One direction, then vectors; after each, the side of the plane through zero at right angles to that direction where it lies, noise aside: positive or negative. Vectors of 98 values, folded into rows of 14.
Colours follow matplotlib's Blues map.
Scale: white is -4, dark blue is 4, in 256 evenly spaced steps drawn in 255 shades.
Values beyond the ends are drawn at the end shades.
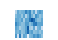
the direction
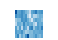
negative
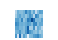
positive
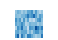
negative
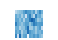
positive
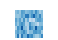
negative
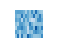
negative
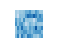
negative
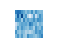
negative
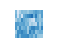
negative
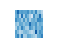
negative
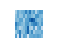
positive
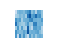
positive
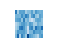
negative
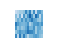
positive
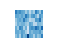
negative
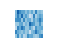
negative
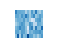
negative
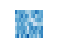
negative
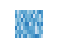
positive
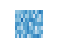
positive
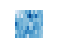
positive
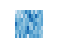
positive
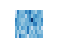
positive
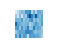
positive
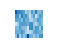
negative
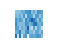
positive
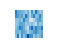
negative
